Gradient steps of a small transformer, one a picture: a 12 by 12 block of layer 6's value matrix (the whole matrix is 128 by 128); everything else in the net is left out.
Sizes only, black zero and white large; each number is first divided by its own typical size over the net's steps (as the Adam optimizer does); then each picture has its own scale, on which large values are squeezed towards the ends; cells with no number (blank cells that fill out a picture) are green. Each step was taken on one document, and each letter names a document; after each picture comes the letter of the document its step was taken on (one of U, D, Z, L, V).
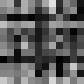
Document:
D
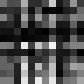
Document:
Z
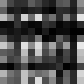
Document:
Z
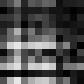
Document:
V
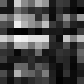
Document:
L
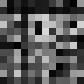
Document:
V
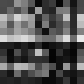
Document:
L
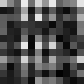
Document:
Z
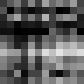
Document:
V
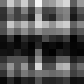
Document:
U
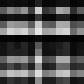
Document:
U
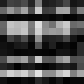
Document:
U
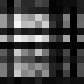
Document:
L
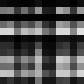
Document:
U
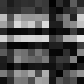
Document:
L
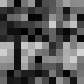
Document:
D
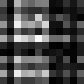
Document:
L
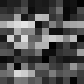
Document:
L
